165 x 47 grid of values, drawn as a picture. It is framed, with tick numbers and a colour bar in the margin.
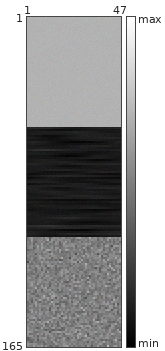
It is made of 3 by 1 panels. Panel 1,1: high, flat. Panel 2,1: very low, streaked across, faint in contrast. Panel 3,1: middling, fine-grained.
